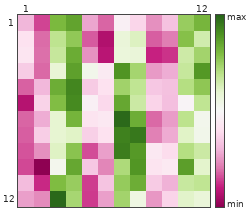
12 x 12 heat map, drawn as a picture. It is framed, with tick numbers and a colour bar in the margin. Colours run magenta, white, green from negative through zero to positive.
Stripes running up and down repeat 3 times from left to right. On average the colour sits 50% of the way up the scale. Streaks run downward. The centre is the ninth with the highest average.
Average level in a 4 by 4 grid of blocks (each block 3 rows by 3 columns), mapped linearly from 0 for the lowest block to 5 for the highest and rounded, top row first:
1013
1343
0252
0143
